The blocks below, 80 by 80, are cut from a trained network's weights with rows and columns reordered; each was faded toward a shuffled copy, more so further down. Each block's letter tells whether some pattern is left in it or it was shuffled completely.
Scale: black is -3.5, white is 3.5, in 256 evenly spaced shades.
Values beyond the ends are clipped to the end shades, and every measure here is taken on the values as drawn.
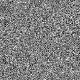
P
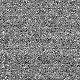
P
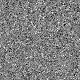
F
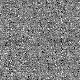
P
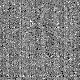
P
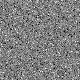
F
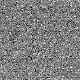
P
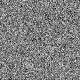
P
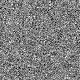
P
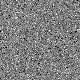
F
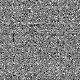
P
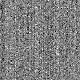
P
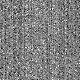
P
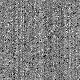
P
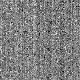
P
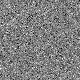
F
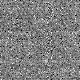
P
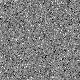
F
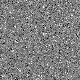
F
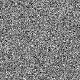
P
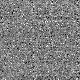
P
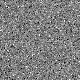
F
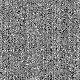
P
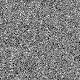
P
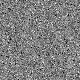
F
